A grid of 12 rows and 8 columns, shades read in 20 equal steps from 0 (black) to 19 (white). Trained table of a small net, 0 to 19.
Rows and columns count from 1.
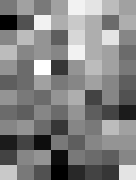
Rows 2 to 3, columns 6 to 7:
13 8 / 13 17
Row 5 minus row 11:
6 -2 8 3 2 6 5 -1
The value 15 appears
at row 2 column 5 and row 12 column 1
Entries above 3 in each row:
8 7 8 8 8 8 8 7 8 6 7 6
